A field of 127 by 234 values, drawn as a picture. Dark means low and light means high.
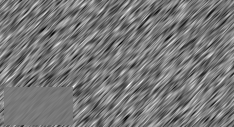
There is no overall slope. The halves do not mirror each other. No single row or column stands out from its neighbours. The grain runs diagonally up to the right. An odd patch, calmer than its surroundings, sits in the bottom left. The bottom left is the smoothest part.
